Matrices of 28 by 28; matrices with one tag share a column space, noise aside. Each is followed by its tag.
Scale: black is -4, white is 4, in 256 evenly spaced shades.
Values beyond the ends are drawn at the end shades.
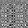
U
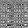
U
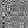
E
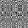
E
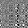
U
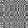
E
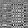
U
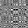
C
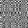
E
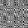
C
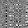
U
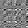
C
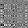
U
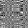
E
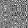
E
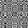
E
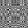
C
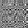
C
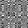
E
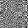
E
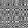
C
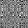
E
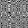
E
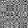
E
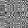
E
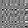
C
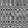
C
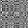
E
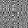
E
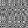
C
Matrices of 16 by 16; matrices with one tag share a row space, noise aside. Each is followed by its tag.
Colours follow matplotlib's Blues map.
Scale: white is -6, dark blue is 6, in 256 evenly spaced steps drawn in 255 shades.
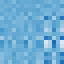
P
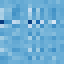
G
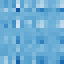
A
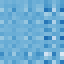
P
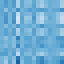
A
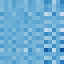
P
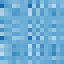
G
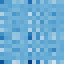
G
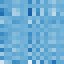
G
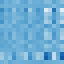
P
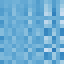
P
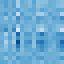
A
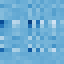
G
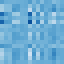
G
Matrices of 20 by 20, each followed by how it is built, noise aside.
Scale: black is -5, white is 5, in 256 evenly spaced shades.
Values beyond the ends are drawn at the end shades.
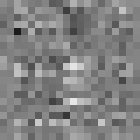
low rank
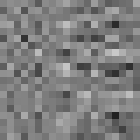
low rank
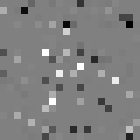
sparse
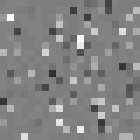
sparse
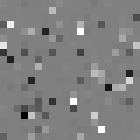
sparse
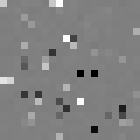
sparse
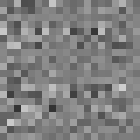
low rank
